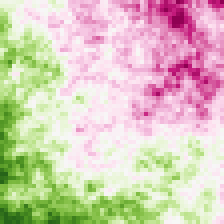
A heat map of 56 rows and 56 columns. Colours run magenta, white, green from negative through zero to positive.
The ninth with the lowest average is the top right. No row or column stands out. The field is mottled with small blotches. No lone cell stands out from its neighbours. The bottom left is the ninth with the highest average. There is an overall slope up to the bottom left. There are no regular stripes. Neither half mirrors the other.
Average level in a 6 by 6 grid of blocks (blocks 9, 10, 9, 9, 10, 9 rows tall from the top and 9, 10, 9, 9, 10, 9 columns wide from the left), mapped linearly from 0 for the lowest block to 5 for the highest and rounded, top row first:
321101
432211
432211
432222
543333
554433
